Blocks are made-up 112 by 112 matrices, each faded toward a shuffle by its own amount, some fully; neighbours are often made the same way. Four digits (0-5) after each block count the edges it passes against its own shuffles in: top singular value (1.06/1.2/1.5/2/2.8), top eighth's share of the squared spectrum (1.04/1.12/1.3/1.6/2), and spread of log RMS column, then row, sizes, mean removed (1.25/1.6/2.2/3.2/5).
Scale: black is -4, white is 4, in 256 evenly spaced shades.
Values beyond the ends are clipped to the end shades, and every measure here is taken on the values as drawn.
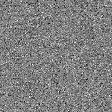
3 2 0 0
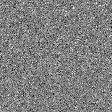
1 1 0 0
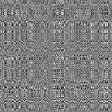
5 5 4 4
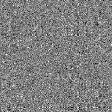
4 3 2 2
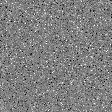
0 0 0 0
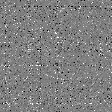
2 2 2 2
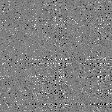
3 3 3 3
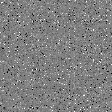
1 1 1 1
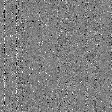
3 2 3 0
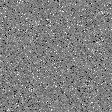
0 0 0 0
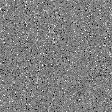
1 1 1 0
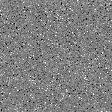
0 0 0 0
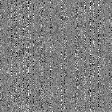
2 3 4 0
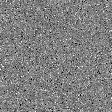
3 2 0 0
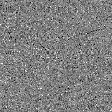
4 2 1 1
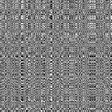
5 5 4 4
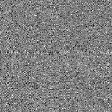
4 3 2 2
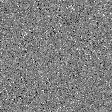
2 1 0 0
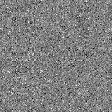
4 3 1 1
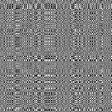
5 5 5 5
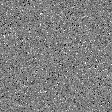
0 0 0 0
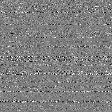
2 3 0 4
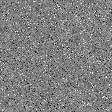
0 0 0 0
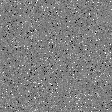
1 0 0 0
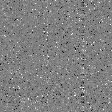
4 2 1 0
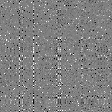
5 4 2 2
